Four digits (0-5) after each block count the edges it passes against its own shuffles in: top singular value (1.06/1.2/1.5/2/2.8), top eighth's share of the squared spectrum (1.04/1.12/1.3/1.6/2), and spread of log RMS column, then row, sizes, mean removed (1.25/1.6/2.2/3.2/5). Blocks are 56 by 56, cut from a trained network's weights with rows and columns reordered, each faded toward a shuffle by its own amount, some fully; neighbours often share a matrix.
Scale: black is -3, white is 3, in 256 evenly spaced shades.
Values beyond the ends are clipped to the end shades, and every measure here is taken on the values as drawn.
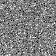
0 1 0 0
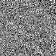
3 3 2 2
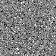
1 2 0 0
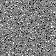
0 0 0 0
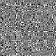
3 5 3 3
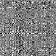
3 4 2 3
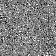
1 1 0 1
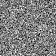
2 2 0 0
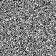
0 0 0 0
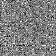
2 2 0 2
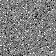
0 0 0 0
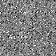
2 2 0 1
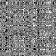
3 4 2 3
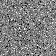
0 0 0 0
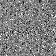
1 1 0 1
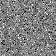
0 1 0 0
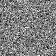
0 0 0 0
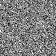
0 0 0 0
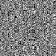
3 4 2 0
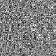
3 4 2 2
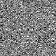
3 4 1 2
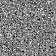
0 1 0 0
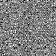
2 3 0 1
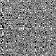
3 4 3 1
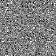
2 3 2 0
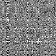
3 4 3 2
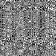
3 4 2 2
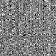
3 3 1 2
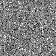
1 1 0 0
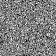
1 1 0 0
